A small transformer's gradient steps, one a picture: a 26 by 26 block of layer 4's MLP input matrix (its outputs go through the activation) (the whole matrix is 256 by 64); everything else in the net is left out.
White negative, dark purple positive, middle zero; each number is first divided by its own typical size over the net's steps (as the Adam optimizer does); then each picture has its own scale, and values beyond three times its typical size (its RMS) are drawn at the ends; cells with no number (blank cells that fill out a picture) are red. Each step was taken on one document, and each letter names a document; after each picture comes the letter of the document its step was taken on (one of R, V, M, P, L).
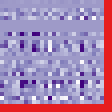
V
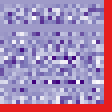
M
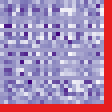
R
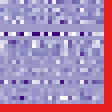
V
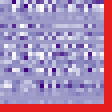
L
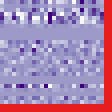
V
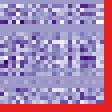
M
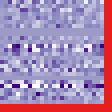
R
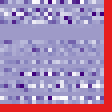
V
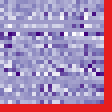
L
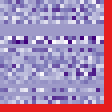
M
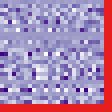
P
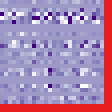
V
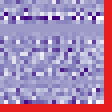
M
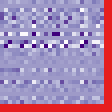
V
